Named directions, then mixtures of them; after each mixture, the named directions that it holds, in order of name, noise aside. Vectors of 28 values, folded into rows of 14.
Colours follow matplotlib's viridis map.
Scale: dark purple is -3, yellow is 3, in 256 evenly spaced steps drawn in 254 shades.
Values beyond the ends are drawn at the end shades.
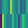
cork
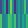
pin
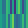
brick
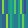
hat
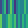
pin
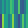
brick, cork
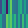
hat, pin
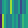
cork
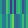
brick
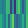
brick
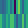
brick, pin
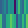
brick, pin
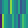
cork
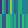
hat, pin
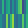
brick, hat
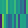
cork, pin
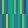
hat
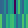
brick, pin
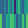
brick, pin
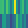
brick, pin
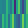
brick, cork
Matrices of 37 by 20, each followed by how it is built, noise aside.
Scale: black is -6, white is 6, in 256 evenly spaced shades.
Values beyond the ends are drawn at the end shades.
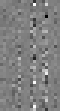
uneven columns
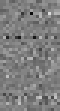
uneven rows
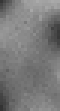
smooth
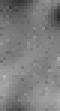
smooth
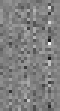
uneven columns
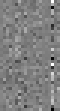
uneven columns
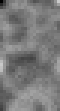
smooth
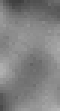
smooth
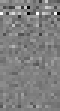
uneven rows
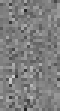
uneven columns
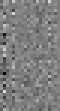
uneven columns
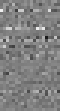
uneven rows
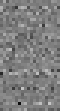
uneven rows
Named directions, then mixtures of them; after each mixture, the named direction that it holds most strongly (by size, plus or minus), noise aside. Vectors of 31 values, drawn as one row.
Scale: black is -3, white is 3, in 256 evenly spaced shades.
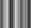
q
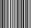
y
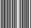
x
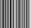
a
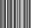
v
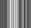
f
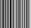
a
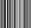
v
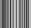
a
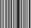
x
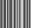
v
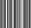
v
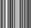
q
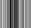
f
